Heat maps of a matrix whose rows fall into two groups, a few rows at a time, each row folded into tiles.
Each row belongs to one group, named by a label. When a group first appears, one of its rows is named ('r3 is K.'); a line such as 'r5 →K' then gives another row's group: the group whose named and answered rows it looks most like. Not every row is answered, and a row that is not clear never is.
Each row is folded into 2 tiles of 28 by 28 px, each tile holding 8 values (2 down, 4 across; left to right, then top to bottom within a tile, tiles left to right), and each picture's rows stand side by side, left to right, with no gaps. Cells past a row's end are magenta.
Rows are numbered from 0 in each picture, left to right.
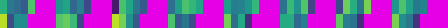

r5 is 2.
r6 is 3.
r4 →3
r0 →3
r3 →3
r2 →2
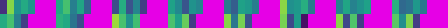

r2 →2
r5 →3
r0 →2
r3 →3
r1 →2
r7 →3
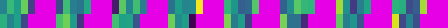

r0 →2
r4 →3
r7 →3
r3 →3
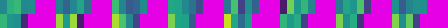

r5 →2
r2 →3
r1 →3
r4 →2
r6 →2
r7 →3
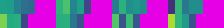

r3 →2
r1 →2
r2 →3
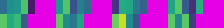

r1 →2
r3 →3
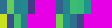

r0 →2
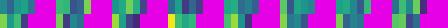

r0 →3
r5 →3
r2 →2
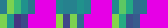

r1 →3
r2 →2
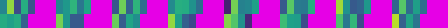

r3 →2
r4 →2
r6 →3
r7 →2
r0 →2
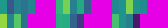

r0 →3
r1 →2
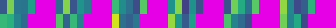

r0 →2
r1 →2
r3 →2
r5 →3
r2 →3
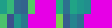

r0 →3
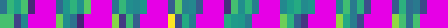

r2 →3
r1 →3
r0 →2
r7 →2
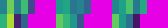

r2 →3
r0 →2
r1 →2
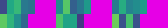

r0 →2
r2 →3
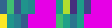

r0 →2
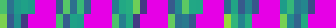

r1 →2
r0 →3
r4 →2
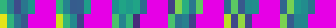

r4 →3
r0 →3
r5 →2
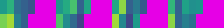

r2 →2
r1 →3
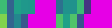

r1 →2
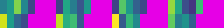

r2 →2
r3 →3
